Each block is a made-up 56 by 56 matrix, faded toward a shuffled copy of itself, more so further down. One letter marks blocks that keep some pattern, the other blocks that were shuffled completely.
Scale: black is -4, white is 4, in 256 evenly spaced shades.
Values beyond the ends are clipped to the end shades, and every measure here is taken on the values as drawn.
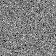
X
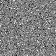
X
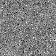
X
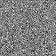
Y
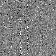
Y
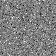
X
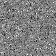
X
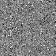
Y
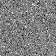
X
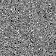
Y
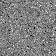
X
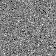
X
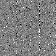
Y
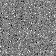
X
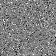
X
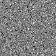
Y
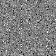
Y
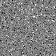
X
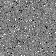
X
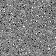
X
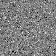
X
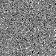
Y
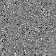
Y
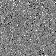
X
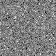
X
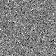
X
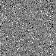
Y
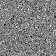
X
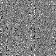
Y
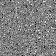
X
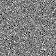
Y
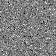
X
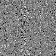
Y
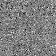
X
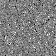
X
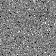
X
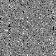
Y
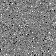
X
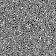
X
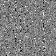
Y
